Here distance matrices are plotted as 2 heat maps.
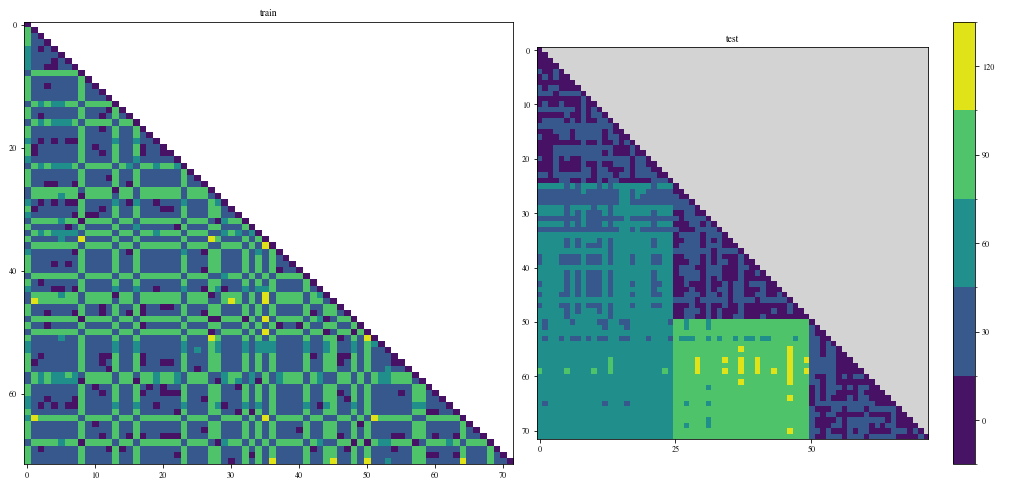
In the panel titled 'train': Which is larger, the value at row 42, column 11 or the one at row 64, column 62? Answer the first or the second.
the second
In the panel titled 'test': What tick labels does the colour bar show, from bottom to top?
0, 30, 60, 90, 120
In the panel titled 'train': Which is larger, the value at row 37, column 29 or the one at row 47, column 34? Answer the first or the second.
the second
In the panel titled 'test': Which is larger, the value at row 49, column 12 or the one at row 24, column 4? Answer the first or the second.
the first
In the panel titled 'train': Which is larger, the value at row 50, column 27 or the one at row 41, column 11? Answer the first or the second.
the second
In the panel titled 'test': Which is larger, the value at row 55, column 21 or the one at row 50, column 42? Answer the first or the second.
the second
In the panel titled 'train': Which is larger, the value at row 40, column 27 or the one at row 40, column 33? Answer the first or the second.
the first
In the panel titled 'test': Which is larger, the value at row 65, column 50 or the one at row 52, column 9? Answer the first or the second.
the second
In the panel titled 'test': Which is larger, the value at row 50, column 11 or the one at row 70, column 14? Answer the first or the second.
the second
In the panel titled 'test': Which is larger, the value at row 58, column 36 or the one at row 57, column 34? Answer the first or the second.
the second
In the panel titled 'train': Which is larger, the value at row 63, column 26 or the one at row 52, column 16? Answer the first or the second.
the second
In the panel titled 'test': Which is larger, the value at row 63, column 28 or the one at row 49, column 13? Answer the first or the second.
the first
